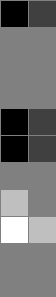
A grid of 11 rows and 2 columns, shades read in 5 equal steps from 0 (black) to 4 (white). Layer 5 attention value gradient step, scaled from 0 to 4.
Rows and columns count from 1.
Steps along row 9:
down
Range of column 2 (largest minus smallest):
2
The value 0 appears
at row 1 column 1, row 5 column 1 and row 6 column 1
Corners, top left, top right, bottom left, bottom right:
0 1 2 2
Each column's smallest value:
0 1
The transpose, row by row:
0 2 2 2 0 0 2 3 4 2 2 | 1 2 2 2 1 1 2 2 3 2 2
